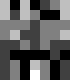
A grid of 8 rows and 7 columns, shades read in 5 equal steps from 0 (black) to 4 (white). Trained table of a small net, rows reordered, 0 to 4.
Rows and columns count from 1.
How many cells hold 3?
9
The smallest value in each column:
1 0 0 0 0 0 0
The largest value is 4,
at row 8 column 4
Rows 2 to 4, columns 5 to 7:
0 0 3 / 2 2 2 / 2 2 3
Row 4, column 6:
2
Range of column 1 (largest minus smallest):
2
